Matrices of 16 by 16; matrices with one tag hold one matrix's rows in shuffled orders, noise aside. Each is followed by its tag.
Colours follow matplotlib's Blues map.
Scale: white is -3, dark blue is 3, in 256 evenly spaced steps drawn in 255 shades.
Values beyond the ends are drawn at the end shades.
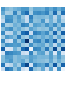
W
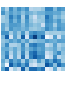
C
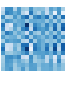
W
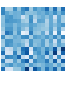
W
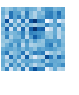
C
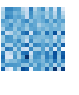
W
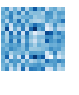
C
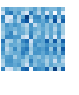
W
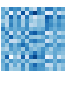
C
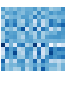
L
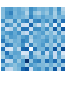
W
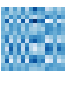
C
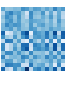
W
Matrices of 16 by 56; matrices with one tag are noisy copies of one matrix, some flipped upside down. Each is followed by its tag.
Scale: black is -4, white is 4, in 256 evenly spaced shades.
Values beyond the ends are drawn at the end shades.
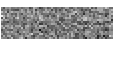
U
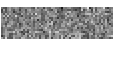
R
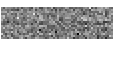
U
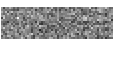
U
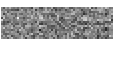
U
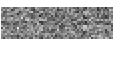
U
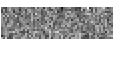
R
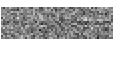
U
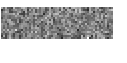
R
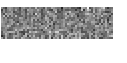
R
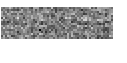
U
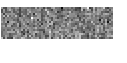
R
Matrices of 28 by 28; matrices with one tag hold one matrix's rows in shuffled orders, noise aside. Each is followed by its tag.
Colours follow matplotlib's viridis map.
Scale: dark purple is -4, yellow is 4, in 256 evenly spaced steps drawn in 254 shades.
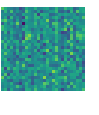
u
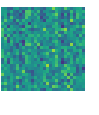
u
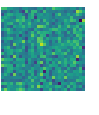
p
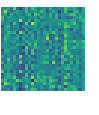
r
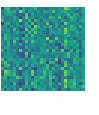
r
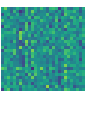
r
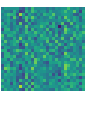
r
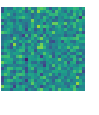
p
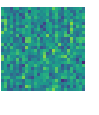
u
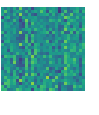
r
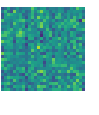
p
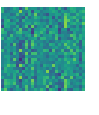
r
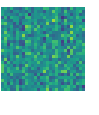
u
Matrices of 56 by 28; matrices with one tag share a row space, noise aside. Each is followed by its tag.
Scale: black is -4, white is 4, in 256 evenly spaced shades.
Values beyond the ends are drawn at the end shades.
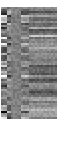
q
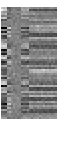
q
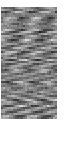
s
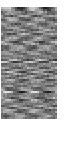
s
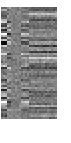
q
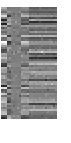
q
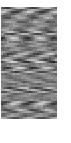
s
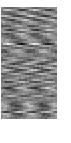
s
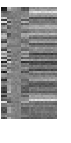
q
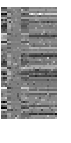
q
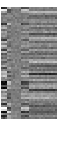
q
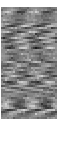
s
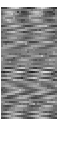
s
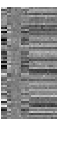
q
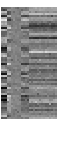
q
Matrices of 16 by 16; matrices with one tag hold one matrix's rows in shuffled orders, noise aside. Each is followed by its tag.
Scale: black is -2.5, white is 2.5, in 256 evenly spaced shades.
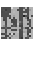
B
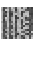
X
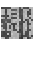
B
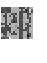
B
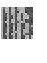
X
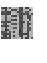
B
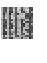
X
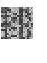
B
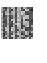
X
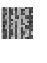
X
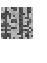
B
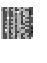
X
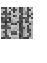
B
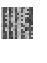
X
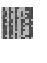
X
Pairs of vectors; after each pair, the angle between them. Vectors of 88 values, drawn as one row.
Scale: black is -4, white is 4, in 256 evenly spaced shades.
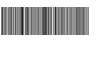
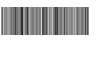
partly aligned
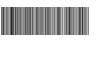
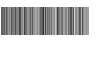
partly aligned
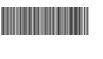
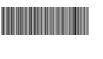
partly aligned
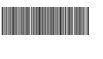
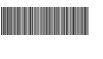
nearly opposite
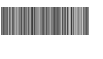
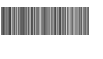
partly aligned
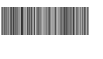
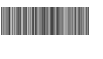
nearly opposite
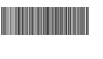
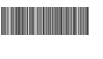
partly aligned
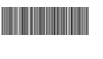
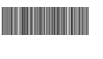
nearly parallel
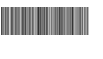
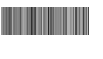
partly opposed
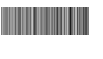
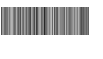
partly aligned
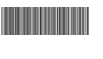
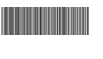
nearly parallel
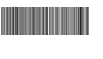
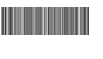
partly opposed
